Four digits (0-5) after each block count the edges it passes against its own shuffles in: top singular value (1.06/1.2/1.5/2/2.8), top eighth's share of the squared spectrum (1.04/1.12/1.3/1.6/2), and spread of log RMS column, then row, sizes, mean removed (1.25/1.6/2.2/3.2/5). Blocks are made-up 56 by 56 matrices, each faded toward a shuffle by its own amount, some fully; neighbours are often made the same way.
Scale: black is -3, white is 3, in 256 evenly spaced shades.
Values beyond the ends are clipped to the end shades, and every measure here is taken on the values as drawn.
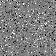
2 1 0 0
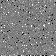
2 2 0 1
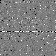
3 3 0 2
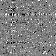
3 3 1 2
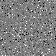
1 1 0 0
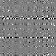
4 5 2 3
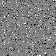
1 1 0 0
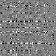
4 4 2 3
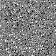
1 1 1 0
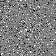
2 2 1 0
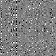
4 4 2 1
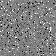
0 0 0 0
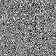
3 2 1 0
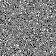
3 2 1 0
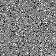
2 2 1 1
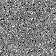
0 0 0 0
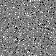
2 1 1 0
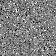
0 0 0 0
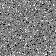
0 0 0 0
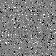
3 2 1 1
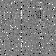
3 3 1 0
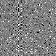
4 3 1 1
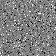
2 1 0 0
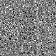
3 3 1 1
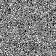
1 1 0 0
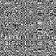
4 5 3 2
